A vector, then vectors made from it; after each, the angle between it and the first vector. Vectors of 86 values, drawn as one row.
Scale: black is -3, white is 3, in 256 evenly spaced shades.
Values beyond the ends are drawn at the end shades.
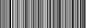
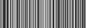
partly aligned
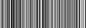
partly opposed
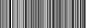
nearly parallel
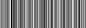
nearly opposite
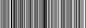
nearly opposite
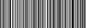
nearly parallel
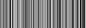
nearly parallel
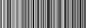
partly aligned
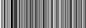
partly opposed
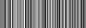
partly aligned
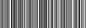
nearly opposite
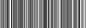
nearly opposite
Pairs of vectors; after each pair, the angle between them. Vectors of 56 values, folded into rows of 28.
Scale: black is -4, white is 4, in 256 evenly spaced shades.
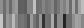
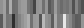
nearly opposite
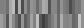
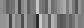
partly opposed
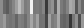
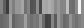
orthogonal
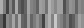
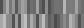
nearly opposite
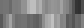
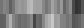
nearly parallel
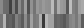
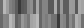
orthogonal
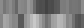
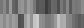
nearly parallel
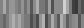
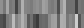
partly aligned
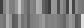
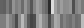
partly aligned
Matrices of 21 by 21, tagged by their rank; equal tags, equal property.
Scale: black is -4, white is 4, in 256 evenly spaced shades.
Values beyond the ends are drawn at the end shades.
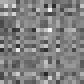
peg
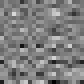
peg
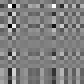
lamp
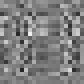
peg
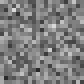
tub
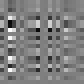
lamp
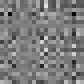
peg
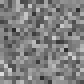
tub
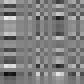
lamp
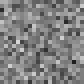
tub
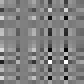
lamp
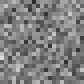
tub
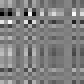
lamp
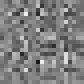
peg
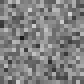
tub
